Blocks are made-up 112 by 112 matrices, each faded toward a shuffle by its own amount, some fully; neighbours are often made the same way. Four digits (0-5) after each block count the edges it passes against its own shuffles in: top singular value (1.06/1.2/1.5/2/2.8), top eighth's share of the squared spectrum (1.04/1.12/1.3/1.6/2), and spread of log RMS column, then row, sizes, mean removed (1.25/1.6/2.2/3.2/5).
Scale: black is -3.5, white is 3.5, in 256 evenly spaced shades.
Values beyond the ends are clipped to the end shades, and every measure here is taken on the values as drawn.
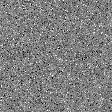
2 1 0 0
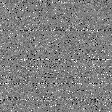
2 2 0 3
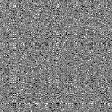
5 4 2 3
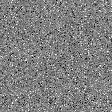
3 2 0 0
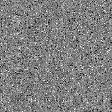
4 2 1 1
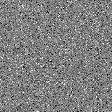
3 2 1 0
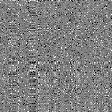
5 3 2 2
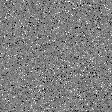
0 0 0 0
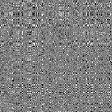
5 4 3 3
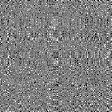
5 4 3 3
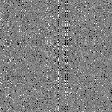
4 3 3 1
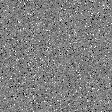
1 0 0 0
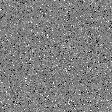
0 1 1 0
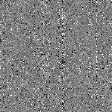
2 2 3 2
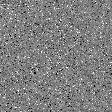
0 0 0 0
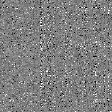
2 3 3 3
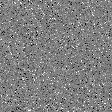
0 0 0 0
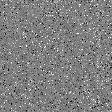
3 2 0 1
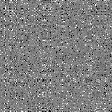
4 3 2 2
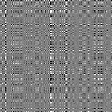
5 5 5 4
